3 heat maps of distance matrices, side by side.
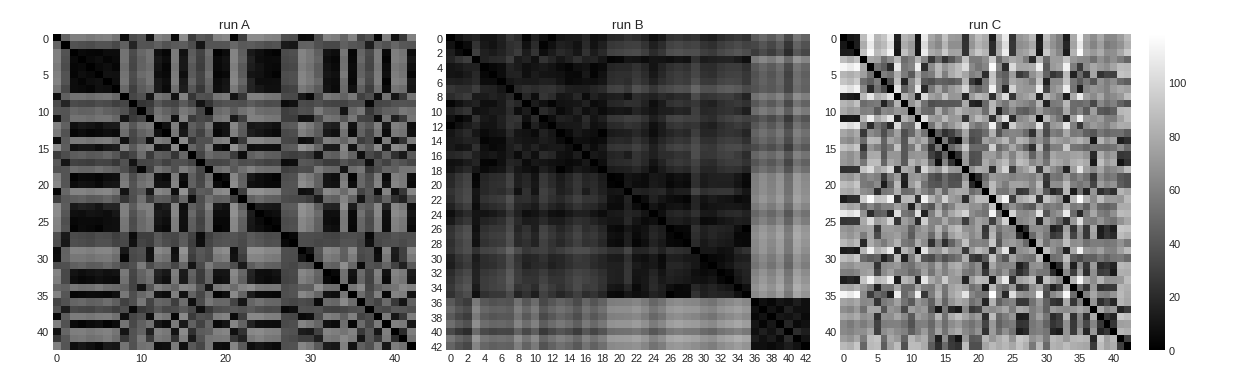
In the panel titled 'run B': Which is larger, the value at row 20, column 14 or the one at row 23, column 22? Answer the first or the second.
the first
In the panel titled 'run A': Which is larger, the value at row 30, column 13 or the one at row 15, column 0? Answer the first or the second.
the second
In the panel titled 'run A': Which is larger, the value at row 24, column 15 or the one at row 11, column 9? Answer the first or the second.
the second
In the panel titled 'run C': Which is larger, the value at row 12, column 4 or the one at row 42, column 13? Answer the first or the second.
the second
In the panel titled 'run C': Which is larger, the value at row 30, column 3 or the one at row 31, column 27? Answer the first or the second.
the first
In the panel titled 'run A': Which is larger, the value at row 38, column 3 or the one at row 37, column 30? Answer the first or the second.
the first
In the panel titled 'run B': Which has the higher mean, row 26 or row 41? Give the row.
41
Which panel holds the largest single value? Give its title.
run C
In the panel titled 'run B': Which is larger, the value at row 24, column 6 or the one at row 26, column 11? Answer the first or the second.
the second
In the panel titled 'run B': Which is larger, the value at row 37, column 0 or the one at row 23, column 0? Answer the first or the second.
the first
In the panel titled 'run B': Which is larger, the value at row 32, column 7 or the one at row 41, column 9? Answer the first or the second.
the second
